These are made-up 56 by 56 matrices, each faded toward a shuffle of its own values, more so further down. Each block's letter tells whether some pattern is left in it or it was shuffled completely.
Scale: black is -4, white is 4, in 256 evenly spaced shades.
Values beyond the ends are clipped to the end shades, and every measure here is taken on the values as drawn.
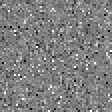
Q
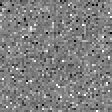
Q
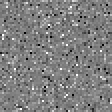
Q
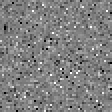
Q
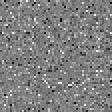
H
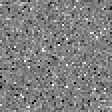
Q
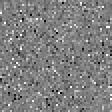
Q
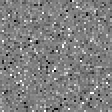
Q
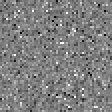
H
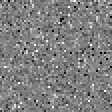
Q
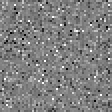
H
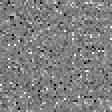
H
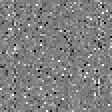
H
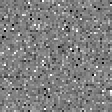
Q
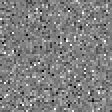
H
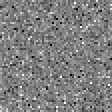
Q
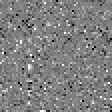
H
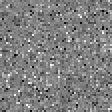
H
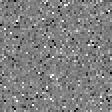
H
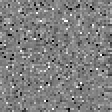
H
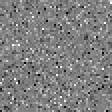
Q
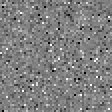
Q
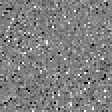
Q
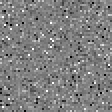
Q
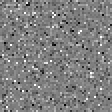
Q
